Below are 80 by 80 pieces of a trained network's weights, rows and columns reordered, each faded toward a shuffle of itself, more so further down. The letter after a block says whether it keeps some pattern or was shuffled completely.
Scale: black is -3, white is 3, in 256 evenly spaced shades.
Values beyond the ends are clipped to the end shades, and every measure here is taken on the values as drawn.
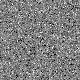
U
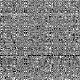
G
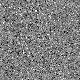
U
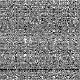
G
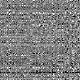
G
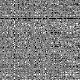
G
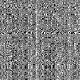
G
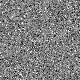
U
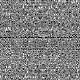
G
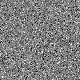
U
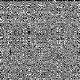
G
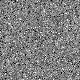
U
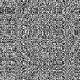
G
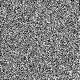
U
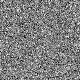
U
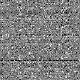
G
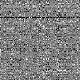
G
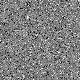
U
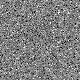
U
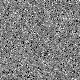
U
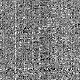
G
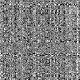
G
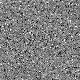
U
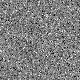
U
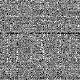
G
